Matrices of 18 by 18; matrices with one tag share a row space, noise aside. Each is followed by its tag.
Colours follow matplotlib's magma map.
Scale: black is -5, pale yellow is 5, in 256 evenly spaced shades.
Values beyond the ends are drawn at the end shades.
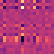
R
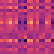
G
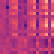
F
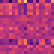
G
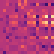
F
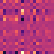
R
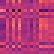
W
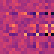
F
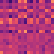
G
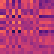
W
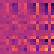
F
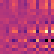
F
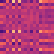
W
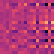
F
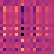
R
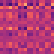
G
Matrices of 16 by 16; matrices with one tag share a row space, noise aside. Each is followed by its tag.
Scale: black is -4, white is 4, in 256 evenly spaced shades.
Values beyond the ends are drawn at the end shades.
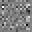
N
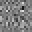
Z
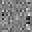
N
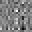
Z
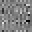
N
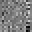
N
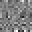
Z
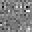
N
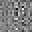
Z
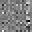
N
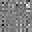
N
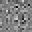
Z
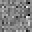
N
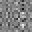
Z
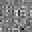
Z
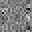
N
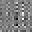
Z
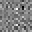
Z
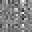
Z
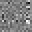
N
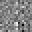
Z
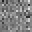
N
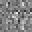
Z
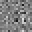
Z
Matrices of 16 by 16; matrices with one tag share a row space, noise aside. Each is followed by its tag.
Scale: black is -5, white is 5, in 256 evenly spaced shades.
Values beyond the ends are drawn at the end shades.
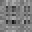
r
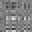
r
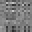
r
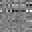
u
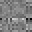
u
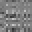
r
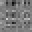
r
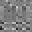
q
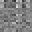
q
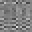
q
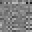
u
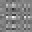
r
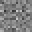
q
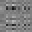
r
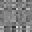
q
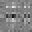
r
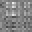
r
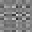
q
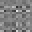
q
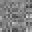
u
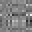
u
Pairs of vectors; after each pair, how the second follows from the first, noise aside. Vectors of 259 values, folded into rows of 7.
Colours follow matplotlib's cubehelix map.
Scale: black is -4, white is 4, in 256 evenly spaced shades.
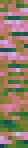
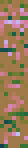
partly zeroed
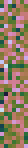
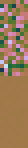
partly zeroed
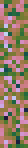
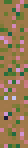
partly zeroed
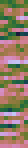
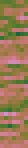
shrunk
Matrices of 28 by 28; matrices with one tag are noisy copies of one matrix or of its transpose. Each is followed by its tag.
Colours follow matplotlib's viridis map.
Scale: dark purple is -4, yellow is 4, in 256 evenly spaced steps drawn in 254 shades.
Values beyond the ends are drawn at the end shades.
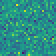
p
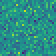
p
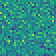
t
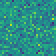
p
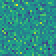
t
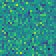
t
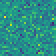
p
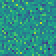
t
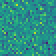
t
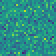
p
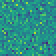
t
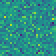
p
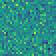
t
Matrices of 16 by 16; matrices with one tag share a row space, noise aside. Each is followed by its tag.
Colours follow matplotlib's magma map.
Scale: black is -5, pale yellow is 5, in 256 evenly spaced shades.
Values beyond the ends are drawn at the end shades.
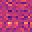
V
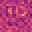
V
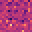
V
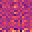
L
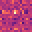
L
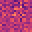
L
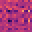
V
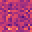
V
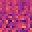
V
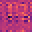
V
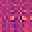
L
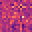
L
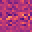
V
